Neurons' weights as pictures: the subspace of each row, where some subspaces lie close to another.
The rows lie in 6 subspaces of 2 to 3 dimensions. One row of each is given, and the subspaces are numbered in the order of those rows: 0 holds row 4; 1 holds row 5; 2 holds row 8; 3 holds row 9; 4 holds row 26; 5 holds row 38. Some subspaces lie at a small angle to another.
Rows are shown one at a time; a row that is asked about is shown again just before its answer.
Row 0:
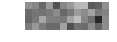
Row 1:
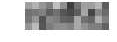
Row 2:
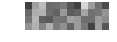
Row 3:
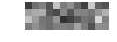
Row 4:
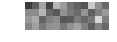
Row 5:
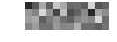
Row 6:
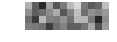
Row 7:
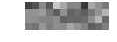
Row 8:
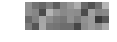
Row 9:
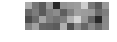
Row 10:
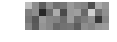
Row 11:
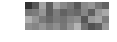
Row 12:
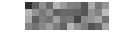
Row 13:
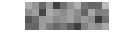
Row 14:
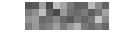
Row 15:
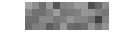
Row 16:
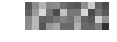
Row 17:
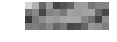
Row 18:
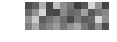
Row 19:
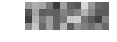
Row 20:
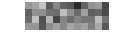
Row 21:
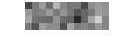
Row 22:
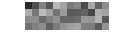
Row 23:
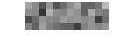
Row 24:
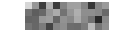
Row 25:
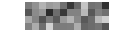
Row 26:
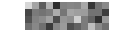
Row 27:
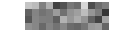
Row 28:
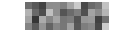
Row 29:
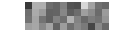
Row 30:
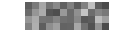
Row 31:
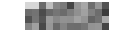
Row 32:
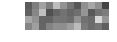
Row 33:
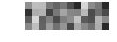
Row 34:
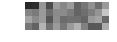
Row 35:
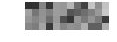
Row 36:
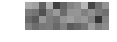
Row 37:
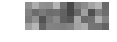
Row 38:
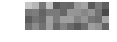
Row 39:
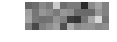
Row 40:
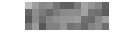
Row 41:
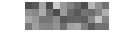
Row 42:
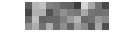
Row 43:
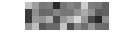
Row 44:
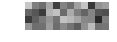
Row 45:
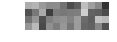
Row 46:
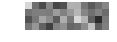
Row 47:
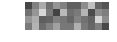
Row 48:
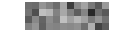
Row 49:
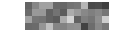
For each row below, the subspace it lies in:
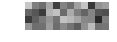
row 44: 1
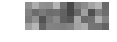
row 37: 5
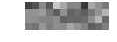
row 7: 0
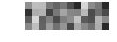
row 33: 4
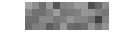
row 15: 4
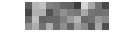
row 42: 4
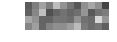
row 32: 2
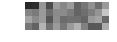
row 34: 5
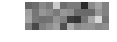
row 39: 3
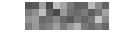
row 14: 0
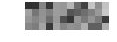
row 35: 5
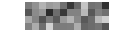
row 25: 5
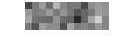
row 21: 3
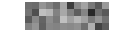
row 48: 1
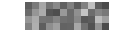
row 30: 1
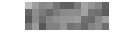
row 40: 2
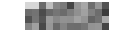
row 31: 5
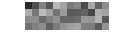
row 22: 1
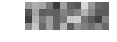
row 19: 3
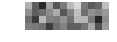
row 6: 3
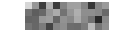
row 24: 4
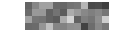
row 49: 5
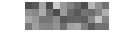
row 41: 0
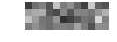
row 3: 1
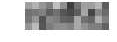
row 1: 5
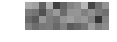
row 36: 0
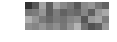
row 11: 5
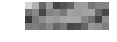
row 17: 2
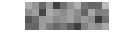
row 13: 2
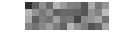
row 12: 4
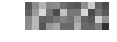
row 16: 1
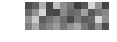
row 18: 0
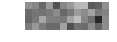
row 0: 3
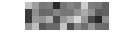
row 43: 3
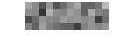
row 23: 2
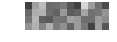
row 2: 4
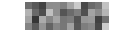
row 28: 4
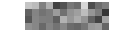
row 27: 0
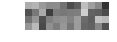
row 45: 2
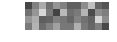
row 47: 1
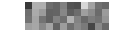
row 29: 4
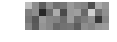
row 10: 1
